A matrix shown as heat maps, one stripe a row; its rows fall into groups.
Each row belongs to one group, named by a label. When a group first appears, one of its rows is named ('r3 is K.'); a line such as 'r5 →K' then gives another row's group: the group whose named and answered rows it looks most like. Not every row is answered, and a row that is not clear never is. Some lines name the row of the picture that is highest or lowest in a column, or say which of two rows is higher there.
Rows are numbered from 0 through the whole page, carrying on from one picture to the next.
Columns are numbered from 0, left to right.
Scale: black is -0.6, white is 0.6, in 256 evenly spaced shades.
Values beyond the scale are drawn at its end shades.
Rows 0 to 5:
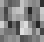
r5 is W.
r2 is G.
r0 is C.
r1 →G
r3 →C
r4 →C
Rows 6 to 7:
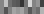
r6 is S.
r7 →G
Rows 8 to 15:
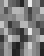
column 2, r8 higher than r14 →No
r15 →S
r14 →S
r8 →S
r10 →G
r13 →W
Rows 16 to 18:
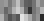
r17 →G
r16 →G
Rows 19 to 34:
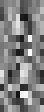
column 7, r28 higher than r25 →Yes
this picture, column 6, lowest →21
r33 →S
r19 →W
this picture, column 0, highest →29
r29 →C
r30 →C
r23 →G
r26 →S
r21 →W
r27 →G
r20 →W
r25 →W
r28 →C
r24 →S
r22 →G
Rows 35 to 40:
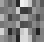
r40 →C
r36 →W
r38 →W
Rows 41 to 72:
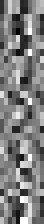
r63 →S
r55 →S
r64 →C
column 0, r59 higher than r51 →No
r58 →W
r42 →W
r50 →G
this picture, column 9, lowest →54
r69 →C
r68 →W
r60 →G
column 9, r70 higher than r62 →Yes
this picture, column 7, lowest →57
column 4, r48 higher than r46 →No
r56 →G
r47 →W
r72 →C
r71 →S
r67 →C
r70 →S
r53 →W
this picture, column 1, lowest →49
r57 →G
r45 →S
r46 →W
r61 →C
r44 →S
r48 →S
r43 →S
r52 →W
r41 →W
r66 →G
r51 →G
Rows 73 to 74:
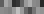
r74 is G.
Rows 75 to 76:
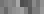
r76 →G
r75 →W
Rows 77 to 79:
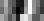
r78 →S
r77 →S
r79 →C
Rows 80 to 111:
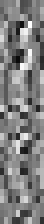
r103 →W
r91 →G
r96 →W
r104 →W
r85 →C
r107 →C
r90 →G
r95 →C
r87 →S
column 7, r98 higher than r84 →No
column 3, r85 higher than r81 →No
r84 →C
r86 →C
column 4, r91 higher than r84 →Yes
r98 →W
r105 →G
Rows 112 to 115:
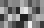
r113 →C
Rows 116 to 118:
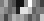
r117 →C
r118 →G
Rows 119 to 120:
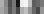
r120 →C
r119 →C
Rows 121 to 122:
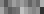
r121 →G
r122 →C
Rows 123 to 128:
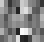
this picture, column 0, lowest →128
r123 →C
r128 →W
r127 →C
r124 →C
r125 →G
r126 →G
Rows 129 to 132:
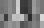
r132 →W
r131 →G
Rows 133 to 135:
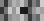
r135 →G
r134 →W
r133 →G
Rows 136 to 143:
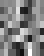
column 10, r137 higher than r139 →No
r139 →W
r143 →S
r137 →W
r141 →G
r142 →S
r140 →C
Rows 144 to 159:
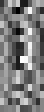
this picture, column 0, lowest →144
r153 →S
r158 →C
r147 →C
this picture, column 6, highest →152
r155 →G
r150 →S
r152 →C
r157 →G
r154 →G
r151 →S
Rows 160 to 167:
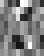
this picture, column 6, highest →160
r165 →S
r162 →W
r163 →G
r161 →G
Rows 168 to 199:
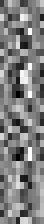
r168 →W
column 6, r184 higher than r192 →Yes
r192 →G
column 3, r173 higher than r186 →No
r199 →C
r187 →C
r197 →G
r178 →C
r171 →G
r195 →W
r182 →G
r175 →C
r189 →S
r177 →S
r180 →S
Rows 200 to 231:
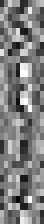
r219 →G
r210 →C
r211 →C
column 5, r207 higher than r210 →No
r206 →S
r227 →W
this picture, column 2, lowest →207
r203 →S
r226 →W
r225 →W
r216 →W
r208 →W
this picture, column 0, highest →207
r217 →G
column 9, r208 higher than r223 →No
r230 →C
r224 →G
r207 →C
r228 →S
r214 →C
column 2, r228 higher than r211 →Yes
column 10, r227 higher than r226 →Yes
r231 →C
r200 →W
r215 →S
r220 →W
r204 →W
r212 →S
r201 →S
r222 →W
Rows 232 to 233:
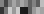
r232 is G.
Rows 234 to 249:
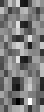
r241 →C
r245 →S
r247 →C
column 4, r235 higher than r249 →No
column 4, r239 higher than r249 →No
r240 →G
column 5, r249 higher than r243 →Yes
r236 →G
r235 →C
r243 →W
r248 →S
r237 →W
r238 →G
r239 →S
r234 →W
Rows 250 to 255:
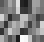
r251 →W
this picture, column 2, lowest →252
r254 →W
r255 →C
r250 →W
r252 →C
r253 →G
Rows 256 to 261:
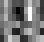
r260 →S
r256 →S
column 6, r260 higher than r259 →Yes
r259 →W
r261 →W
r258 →S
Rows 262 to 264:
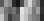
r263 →C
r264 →C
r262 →S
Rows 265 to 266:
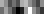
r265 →C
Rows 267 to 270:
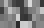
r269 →W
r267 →S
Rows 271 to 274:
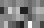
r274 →S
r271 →G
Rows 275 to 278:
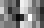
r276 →C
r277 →S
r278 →C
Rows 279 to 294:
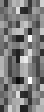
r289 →C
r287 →C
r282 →C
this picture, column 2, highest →294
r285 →G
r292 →W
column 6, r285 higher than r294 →Yes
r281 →G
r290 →S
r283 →G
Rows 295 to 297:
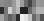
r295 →G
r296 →W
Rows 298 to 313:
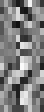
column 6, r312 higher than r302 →Yes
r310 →S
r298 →S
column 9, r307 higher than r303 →No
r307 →C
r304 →C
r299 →W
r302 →W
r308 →G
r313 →S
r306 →C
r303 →W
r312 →C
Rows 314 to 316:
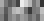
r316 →G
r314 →C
